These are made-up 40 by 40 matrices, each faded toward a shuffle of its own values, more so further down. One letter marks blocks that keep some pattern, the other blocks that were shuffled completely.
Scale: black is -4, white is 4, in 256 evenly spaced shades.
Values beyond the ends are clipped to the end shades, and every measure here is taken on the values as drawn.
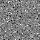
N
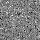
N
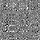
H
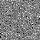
N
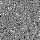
N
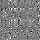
H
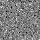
N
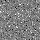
N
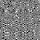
H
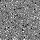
N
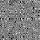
H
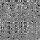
H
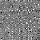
H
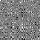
H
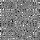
H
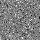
N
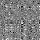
H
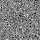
N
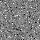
N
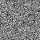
N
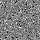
N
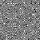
H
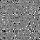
H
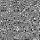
H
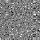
H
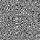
H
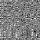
H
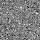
N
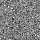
N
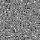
H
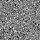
N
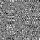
H
